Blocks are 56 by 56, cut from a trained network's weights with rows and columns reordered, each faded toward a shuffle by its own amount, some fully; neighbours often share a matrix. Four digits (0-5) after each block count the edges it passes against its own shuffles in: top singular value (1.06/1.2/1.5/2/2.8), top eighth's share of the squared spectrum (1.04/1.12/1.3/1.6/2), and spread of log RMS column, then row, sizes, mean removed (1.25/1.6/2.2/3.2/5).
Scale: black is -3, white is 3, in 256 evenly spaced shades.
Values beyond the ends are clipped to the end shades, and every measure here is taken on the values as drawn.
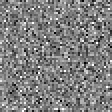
3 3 1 0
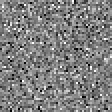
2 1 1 0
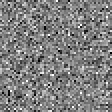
3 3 1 0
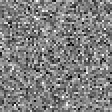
2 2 0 0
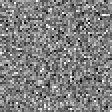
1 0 0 0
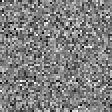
3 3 0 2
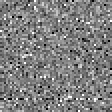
2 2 0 1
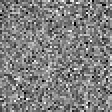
2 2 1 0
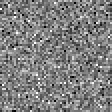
0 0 0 0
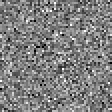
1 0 0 0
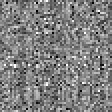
3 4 1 2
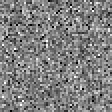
1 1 0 0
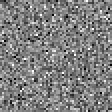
0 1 0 0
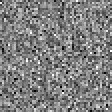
3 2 1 0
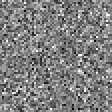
2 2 1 0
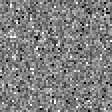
1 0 0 0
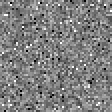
0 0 0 0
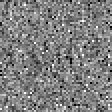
1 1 0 0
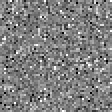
1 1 0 0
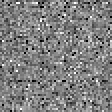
2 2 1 2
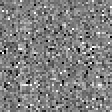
2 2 0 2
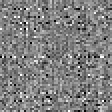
3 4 2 3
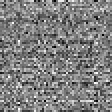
4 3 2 2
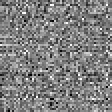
4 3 1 2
